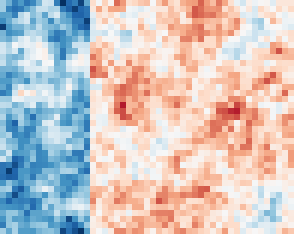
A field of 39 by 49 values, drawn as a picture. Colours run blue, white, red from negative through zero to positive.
Ninth with the highest average: middle right. Stripes: none. Seam: vertical, 30% of the way across, the right part higher.
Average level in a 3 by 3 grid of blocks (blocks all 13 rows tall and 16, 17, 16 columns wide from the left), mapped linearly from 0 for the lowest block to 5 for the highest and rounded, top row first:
1 4 4 / 1 4 5 / 0 5 4
